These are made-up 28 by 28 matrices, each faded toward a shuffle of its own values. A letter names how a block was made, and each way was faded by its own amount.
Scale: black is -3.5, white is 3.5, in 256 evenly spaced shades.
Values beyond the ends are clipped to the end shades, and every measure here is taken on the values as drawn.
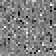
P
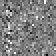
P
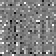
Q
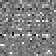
Q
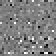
Q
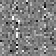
P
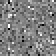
P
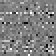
Q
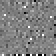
Q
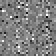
P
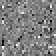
P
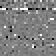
Q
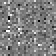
P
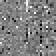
P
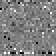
Q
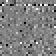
Q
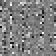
P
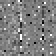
P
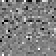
Q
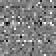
Q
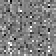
P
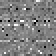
Q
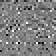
Q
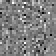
P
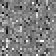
P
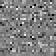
Q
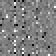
P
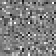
Q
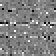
Q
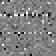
Q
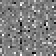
P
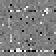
Q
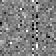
P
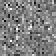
P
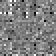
Q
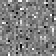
P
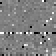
Q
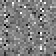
P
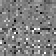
Q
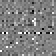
Q
